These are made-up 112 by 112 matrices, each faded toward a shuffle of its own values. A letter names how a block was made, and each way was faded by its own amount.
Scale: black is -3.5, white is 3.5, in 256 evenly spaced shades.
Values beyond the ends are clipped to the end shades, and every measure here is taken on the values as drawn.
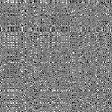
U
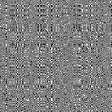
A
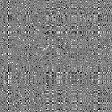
A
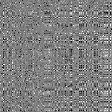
A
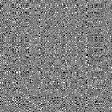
U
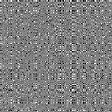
A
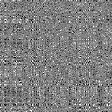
U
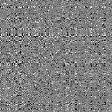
U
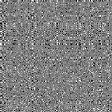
U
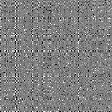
A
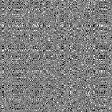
U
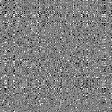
U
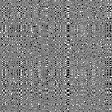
A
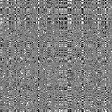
A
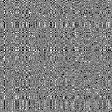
A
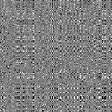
A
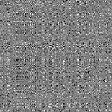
U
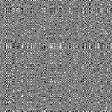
A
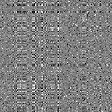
A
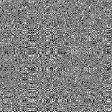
U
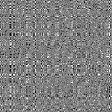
A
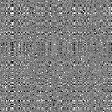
A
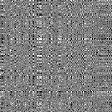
A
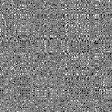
U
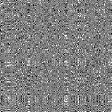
U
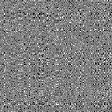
U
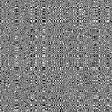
A
